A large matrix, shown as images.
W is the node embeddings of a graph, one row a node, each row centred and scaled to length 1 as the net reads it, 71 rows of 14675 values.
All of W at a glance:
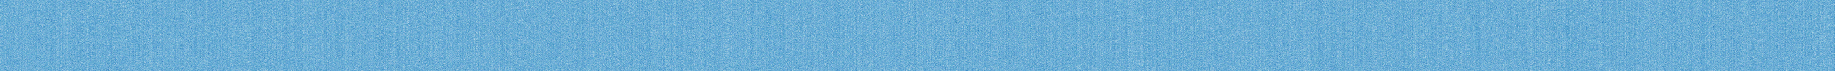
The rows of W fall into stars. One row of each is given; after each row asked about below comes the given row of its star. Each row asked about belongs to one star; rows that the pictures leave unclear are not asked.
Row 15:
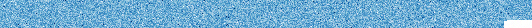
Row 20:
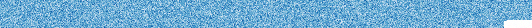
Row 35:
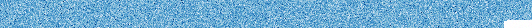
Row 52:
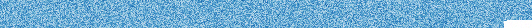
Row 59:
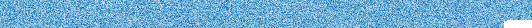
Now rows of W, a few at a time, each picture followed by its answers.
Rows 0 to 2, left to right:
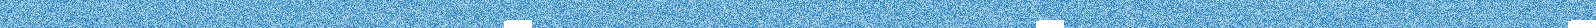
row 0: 20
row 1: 15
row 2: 59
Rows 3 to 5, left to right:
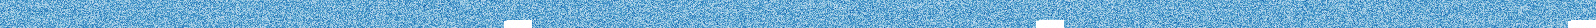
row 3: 20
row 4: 59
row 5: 52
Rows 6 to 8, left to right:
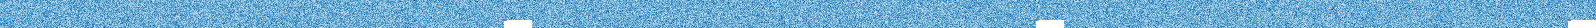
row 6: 20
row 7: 20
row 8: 15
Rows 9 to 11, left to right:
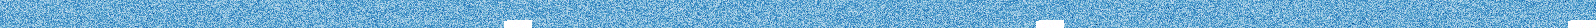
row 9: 59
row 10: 52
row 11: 15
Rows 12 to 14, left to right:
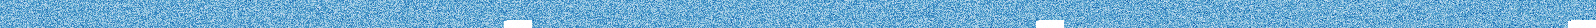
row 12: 20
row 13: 20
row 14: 59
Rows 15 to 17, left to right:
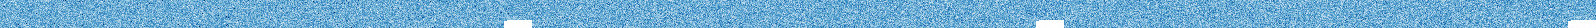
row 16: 52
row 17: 15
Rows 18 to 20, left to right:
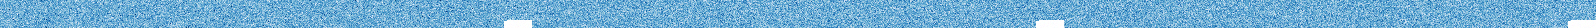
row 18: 35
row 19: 15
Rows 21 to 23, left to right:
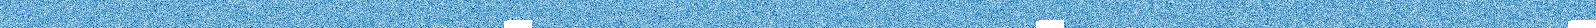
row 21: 35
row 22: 20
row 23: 52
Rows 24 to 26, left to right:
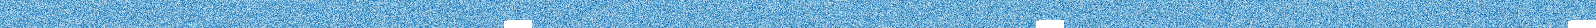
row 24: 35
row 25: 59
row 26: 52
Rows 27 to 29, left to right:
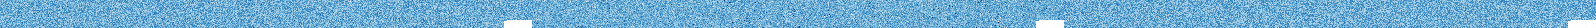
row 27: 52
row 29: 52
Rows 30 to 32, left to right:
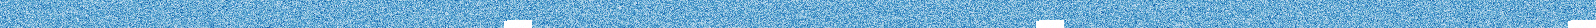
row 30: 59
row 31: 59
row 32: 20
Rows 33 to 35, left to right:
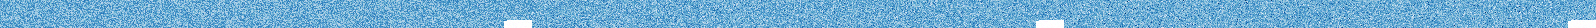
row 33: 15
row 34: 52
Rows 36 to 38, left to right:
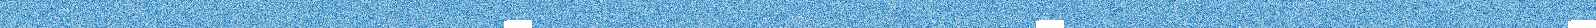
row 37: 15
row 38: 59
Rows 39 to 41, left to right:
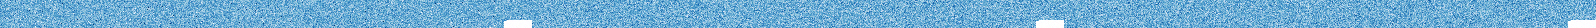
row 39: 20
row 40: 52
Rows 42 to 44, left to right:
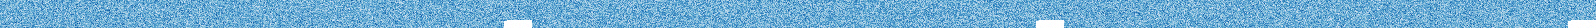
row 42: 52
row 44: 20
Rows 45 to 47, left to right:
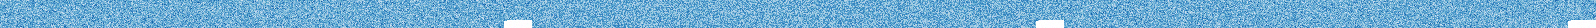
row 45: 15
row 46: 20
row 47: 20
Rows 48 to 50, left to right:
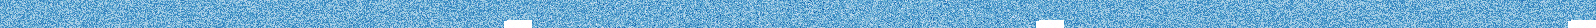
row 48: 35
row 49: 15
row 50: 59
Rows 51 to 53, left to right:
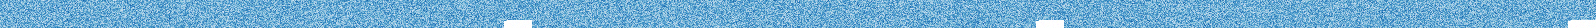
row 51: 52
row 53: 20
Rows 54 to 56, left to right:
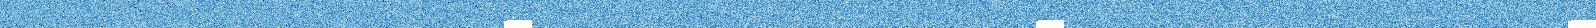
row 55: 20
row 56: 52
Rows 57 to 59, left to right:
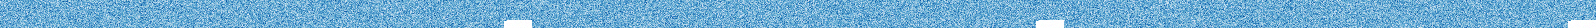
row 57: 59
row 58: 20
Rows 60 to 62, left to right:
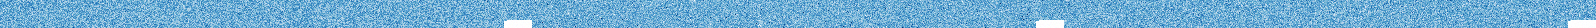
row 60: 52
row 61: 15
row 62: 52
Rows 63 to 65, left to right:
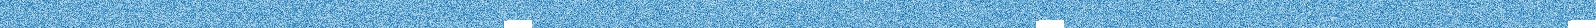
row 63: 35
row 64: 15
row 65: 20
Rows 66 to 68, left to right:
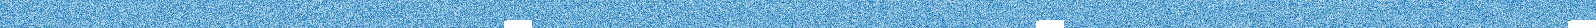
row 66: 52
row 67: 59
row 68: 15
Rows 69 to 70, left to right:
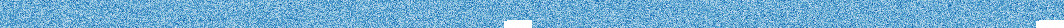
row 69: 59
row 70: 15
